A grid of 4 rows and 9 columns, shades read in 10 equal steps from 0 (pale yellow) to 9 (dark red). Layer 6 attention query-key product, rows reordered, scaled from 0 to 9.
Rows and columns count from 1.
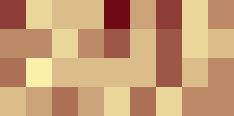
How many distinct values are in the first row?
6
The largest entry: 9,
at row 1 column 5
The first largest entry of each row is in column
5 5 7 3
